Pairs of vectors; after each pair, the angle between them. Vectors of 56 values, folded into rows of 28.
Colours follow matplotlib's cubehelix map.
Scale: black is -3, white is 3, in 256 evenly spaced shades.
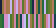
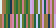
nearly opposite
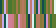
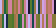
nearly opposite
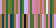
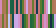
partly aligned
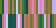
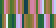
nearly parallel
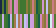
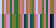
nearly opposite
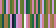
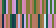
partly aligned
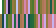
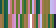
partly opposed
